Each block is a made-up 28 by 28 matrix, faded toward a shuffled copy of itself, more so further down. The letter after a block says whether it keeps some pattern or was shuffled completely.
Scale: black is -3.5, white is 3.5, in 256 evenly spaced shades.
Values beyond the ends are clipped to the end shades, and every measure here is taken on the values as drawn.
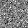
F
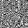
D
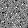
F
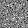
F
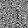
D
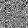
D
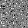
D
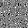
D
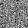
F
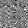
D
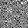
D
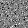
F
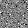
F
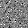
F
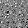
D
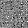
D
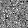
F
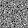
F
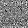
D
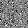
D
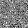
F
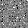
D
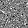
F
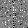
D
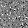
F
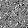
F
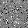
D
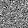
F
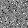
F
